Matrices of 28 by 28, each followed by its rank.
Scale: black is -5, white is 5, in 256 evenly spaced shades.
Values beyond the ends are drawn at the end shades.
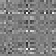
three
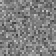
full rank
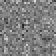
five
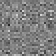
five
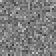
full rank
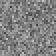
full rank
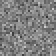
full rank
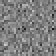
five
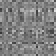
three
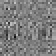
five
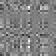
three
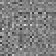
five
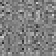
five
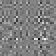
three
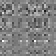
three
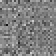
five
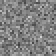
full rank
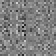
five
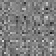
five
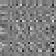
three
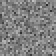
full rank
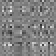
three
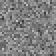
full rank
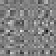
three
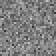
full rank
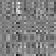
three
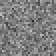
full rank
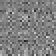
five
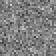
full rank
